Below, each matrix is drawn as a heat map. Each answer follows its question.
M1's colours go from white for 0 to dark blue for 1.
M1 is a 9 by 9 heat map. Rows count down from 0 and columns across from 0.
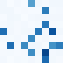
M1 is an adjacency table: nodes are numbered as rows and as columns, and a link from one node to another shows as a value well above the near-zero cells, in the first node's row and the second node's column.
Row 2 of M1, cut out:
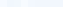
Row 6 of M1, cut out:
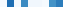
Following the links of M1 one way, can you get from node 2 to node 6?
no
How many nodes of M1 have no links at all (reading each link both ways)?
1
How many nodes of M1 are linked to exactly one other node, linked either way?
5
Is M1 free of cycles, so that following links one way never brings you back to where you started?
no
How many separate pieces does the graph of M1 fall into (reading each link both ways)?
2
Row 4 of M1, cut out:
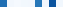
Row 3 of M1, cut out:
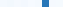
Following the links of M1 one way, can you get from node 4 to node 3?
yes
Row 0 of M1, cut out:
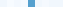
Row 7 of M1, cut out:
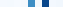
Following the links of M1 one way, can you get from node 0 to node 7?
yes
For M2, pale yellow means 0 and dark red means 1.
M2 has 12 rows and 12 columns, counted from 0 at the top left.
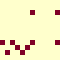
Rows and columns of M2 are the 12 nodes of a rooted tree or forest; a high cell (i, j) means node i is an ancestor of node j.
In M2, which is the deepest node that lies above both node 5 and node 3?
9
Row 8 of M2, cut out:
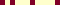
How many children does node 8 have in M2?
2
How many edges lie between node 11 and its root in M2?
2
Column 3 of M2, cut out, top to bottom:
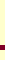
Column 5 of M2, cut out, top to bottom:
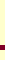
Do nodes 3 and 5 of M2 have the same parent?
yes
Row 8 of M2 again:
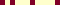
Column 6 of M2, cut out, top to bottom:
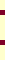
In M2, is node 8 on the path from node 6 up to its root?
yes
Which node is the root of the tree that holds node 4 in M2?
10
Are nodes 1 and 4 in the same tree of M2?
yes
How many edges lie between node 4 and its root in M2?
1
